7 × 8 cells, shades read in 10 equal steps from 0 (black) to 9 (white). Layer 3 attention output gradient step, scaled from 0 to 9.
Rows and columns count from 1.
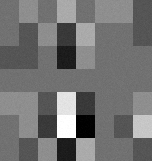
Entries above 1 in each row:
8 8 7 8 8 7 7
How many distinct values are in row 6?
7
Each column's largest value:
5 5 5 9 6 5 5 7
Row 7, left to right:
4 3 5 1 6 4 4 3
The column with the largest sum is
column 4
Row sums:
36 31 28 32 36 34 30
